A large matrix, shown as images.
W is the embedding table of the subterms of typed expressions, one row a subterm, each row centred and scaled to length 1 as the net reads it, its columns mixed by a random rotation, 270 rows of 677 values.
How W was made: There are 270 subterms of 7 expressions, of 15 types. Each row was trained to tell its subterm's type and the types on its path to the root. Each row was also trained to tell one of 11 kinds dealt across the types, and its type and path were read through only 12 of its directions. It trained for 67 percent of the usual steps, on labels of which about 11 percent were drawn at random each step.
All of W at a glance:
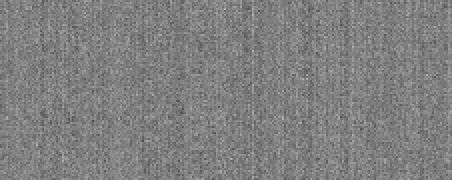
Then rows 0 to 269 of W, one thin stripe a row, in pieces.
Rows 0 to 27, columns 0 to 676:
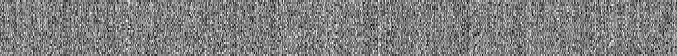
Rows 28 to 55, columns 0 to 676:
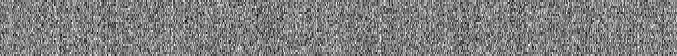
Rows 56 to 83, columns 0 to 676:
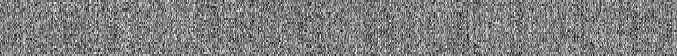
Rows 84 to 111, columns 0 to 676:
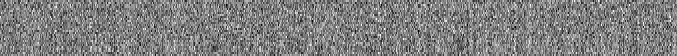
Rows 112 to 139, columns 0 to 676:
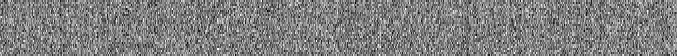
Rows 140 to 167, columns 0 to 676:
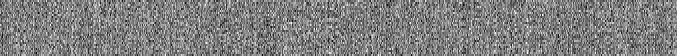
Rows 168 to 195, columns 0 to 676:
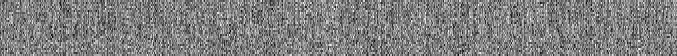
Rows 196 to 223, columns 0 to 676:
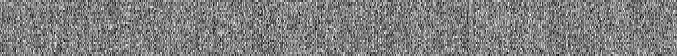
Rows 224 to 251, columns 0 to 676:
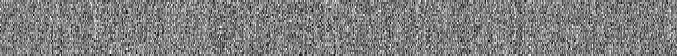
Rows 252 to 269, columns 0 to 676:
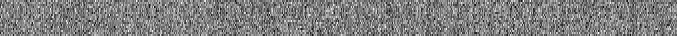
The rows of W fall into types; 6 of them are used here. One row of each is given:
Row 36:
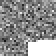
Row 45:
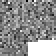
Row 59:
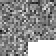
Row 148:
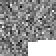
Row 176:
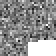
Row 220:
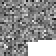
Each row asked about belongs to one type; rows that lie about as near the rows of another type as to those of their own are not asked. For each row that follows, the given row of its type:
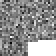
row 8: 148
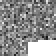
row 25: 176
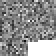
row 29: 59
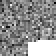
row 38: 220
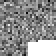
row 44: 148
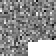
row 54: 36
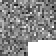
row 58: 148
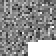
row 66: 220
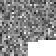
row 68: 220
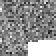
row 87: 36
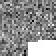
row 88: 148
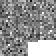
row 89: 220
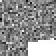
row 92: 45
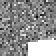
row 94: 45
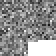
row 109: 59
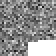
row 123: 59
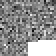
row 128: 220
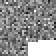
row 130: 176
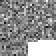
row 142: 176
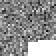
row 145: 59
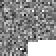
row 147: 59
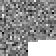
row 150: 36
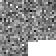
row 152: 148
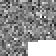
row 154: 148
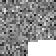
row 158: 148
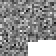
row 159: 176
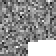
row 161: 45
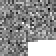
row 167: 148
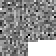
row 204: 36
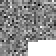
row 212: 59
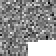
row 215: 176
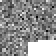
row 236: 45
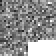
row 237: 59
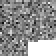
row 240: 59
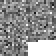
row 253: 220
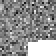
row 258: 176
